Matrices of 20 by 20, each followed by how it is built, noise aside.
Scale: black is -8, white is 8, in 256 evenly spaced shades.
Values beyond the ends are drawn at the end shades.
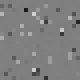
sparse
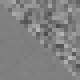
upper triangular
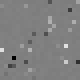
sparse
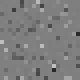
sparse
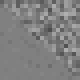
upper triangular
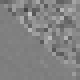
upper triangular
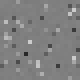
sparse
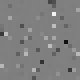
sparse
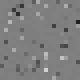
sparse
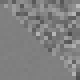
upper triangular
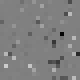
sparse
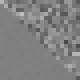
upper triangular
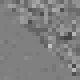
upper triangular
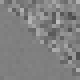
upper triangular
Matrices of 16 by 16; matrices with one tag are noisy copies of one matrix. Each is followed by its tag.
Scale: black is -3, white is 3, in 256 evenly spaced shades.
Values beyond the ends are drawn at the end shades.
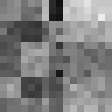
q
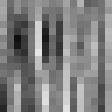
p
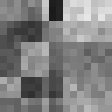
q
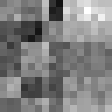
q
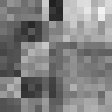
q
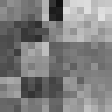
q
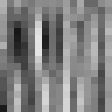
p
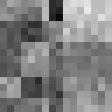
q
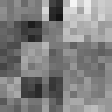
q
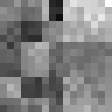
q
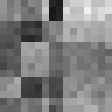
q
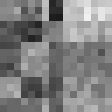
q
